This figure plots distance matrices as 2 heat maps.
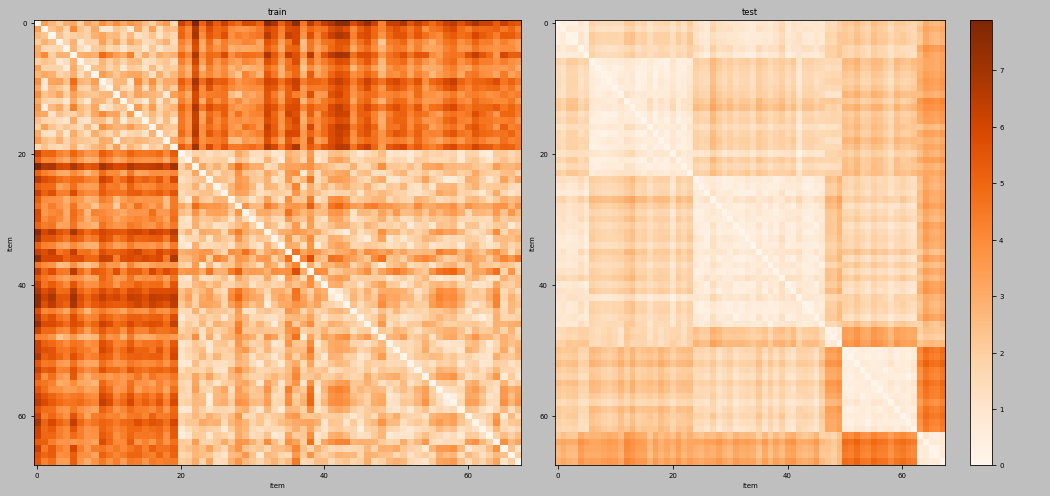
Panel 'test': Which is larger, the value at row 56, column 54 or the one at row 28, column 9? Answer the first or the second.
the second
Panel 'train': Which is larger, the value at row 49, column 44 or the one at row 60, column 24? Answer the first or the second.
the second
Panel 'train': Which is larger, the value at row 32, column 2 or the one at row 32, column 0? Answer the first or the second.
the second
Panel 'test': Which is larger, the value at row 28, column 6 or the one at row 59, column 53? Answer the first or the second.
the first
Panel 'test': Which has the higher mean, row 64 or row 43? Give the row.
64
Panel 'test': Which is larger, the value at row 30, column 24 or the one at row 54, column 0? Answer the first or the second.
the second
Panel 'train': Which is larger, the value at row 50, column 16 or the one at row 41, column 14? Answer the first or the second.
the second
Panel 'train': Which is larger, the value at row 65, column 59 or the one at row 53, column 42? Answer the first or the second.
the first
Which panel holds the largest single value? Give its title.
train
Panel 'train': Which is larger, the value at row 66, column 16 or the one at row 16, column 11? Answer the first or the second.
the first
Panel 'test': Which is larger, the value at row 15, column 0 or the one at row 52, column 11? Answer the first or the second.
the second
